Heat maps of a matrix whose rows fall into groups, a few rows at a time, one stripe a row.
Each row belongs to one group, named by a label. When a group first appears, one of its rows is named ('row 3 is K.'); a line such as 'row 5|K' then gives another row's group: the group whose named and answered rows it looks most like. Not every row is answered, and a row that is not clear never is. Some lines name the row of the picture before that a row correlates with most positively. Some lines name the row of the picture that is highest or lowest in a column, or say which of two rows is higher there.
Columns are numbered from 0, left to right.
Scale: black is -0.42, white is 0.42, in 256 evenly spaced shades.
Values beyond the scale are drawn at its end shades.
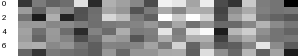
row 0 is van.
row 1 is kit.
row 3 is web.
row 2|kit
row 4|kit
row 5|kit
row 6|web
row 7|van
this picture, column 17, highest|6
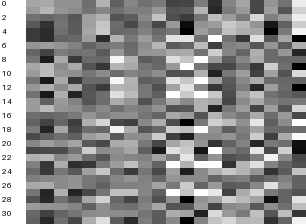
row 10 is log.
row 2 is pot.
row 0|log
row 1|log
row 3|pot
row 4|pot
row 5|van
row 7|van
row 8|kit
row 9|web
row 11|kit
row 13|kit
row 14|kit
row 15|log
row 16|van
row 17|pot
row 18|kit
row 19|pot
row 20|web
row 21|van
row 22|web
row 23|kit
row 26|web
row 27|kit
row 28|pot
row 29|log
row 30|van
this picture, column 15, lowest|5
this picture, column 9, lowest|21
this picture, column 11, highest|9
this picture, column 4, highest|21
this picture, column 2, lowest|21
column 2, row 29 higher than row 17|Yes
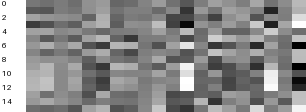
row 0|pot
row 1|pot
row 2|log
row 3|pot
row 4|web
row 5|pot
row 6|web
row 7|pot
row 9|web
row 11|web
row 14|log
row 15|pot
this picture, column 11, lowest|3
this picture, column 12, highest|14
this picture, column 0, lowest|3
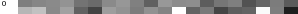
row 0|web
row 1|web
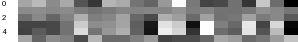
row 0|web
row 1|web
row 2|van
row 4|van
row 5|log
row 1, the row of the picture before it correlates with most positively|1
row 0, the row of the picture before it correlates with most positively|1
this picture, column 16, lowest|0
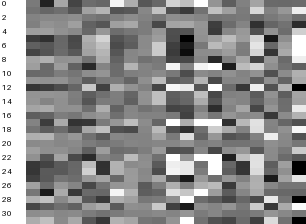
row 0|kit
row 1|pot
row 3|web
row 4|log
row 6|pot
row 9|kit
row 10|pot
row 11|log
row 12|van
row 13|log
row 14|log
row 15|log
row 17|kit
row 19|web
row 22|kit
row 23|van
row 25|pot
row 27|kit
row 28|web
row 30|web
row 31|web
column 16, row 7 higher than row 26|Yes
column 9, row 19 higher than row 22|Yes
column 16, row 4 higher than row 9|No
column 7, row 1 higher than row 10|No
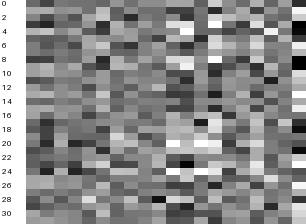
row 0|van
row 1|log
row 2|pot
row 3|van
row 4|web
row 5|van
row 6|pot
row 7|pot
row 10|log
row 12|log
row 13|log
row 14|pot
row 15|log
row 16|kit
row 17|van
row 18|van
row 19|kit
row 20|kit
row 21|van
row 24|kit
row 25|web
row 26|log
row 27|pot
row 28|van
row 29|pot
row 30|log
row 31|log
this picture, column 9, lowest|28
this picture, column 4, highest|28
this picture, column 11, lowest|23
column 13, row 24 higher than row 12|Yes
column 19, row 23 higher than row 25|Yes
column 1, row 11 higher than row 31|No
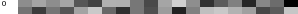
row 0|web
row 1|pot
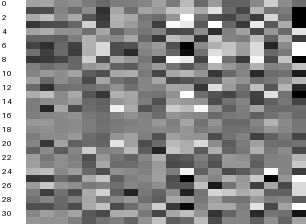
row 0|web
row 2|web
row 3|van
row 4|log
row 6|pot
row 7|pot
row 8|van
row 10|web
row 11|log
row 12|van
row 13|web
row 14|web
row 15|kit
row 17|web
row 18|web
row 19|web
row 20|kit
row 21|van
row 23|log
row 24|web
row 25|pot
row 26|log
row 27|pot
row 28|van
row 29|pot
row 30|web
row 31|log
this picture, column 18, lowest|26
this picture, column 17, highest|24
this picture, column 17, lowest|25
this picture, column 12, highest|15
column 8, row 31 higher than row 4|Yes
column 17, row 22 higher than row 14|Yes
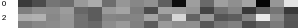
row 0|pot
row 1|web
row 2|web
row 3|web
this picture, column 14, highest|0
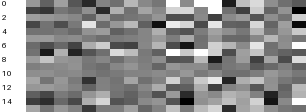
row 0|kit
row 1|van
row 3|van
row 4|pot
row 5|web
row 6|pot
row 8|log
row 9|web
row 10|web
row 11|kit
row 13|pot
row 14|pot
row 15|kit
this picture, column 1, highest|8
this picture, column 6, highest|7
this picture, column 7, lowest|6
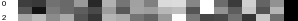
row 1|van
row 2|web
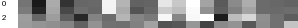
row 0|kit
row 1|kit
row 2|kit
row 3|log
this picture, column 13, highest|2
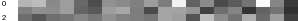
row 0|web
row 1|web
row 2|van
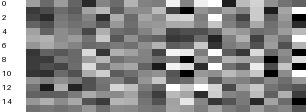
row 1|pot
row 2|van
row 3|van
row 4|log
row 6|log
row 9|van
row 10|pot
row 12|kit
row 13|van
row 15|van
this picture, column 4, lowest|0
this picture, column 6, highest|12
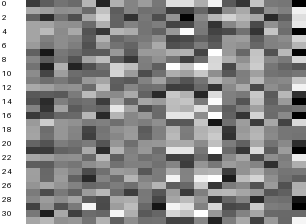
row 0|van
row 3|log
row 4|web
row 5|log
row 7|van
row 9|kit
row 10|kit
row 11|pot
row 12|log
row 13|van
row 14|van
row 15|kit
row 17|log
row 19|kit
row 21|van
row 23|pot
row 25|kit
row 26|log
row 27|pot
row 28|web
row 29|van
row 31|log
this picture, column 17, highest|4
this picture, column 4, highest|29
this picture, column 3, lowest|9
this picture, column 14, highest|2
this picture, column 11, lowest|2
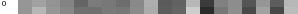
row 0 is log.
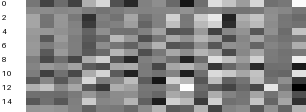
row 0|pot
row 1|web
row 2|kit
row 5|kit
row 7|kit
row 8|pot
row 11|van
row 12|web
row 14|van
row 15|log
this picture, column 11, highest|12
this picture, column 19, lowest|12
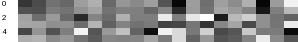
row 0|pot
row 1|pot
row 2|kit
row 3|log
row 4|van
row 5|web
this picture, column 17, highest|5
